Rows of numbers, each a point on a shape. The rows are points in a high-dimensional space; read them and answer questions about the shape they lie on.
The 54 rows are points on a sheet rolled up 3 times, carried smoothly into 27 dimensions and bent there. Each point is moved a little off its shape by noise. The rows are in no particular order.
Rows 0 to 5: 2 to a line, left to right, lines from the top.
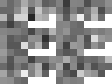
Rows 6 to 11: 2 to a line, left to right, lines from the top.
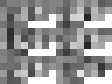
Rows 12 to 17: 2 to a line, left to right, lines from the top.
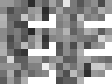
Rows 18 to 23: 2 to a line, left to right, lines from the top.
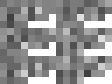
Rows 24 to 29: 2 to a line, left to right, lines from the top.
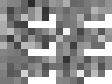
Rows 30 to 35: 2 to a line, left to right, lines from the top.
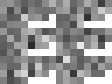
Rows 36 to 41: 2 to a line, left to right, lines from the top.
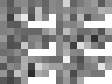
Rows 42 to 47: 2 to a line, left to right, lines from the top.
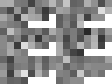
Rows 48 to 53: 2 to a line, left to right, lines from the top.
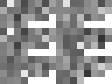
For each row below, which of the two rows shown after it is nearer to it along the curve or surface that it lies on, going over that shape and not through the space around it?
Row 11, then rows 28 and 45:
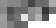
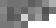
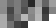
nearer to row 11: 28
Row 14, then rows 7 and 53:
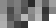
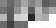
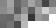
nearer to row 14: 7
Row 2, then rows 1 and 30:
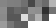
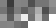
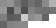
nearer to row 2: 1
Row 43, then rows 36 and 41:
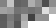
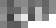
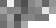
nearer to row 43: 41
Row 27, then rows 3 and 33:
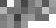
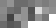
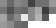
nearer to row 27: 33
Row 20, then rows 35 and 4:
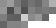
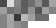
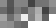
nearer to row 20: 4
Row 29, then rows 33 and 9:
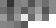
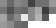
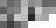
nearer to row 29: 33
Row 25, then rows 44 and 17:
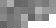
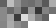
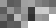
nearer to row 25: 44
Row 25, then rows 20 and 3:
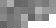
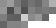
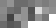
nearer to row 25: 20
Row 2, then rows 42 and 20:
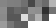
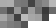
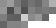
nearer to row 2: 20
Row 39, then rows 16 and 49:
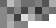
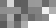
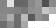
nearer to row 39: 16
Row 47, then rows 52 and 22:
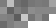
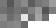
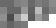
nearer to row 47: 52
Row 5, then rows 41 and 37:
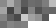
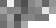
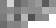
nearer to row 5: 37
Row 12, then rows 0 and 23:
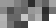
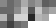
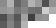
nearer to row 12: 0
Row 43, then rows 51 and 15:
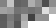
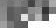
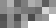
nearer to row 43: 15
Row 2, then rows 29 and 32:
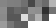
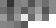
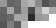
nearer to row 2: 29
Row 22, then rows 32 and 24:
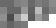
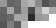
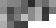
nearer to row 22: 24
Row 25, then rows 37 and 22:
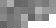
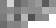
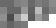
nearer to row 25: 22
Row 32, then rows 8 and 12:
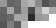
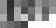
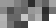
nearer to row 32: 8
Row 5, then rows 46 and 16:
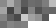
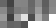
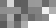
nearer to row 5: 46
